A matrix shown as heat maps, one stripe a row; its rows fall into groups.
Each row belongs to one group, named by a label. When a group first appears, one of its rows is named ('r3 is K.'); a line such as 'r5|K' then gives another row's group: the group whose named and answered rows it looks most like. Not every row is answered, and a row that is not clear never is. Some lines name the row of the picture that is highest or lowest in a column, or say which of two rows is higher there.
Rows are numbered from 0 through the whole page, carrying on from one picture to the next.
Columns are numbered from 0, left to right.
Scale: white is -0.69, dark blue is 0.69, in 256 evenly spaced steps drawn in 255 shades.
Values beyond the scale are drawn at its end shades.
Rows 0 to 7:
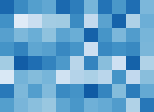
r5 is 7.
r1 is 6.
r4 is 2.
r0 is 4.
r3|4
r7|6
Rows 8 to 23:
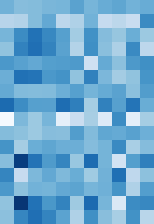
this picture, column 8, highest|20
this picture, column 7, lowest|16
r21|6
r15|4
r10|2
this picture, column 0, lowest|16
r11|2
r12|4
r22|2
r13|2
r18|6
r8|6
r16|7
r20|6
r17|6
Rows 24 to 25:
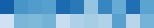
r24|4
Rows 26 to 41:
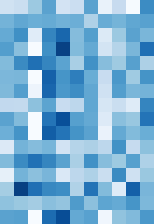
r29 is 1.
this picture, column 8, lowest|39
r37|2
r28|1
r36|7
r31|1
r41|1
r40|6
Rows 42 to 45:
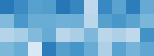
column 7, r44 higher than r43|No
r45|1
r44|7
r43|4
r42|4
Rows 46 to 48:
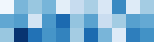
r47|1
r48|2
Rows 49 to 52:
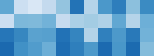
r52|4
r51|4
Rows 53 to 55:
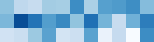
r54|2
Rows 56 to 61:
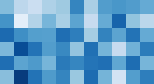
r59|2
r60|4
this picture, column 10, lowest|57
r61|2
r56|6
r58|4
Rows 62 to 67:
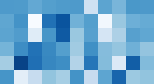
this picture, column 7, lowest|63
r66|2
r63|1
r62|4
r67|6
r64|1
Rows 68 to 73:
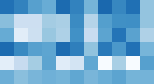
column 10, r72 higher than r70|Yes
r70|6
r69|6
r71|4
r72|7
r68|4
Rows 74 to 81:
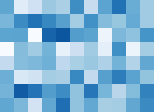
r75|2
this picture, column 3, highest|76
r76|1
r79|6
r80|2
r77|7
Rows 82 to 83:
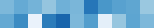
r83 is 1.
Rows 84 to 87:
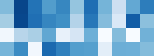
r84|2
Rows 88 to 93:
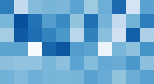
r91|1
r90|2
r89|2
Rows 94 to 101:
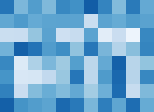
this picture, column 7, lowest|96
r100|6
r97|2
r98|6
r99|6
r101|4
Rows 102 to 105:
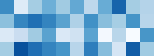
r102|6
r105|2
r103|2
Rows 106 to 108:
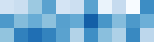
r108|2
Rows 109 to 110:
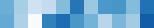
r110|1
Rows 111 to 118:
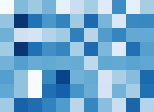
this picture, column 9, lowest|111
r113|6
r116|1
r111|7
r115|4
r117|1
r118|2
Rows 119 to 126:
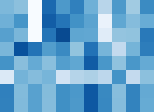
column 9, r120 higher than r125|No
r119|1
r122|2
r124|7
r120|1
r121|1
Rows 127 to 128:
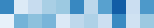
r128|7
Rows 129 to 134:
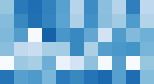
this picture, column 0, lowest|133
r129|2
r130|2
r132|6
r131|1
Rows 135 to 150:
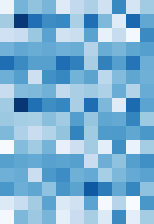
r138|4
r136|2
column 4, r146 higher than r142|No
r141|7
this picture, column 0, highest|139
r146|4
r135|7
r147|1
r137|7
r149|7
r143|6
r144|6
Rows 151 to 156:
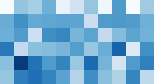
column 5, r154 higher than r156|Yes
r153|1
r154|6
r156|2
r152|4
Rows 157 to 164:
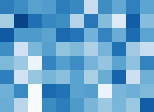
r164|1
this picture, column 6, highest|158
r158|2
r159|4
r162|6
